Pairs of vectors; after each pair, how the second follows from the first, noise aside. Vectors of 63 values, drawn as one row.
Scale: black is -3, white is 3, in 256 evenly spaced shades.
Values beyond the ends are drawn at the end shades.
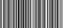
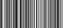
shuffled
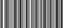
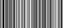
sign-scrambled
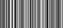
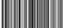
shuffled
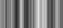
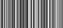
shuffled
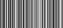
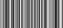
shuffled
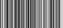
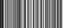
shuffled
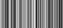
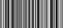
shuffled
